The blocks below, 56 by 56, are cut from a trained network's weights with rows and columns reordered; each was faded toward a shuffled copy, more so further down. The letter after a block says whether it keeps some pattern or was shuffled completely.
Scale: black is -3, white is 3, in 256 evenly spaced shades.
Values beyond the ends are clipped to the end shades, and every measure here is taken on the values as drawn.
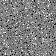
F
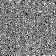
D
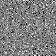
D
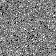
F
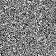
F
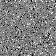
F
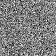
F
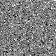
F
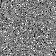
F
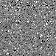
D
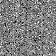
D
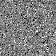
F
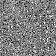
D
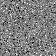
F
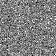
F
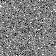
F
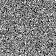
F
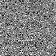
D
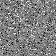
F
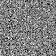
D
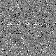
D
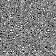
D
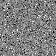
F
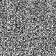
D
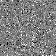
D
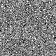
F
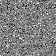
D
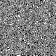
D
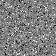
F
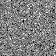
D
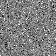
F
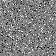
F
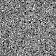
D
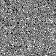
D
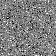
F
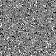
D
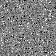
F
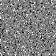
D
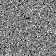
F
